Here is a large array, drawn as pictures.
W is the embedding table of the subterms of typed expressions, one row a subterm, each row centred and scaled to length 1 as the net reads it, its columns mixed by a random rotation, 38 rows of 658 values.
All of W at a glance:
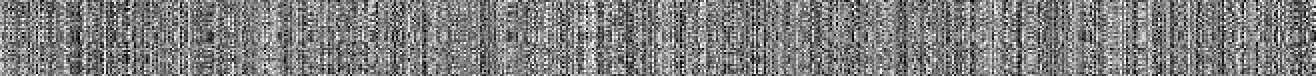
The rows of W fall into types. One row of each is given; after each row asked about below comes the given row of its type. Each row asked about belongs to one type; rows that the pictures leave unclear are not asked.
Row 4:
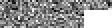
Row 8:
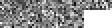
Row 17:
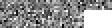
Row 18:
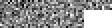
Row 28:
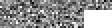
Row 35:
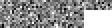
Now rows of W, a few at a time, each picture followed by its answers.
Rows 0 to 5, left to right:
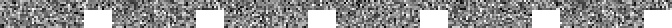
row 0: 35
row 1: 8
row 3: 18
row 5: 8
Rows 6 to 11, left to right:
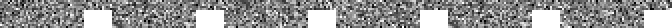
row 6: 18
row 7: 28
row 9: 35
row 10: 28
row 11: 8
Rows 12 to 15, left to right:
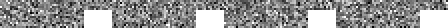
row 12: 28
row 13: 35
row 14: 8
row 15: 28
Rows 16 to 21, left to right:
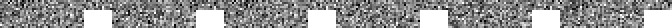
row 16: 18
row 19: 18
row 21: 4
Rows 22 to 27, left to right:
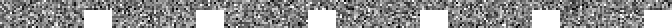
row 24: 35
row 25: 4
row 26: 35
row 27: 4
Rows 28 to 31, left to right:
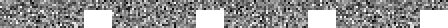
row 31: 28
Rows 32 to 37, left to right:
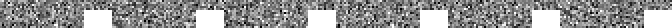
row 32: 35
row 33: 28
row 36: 18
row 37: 28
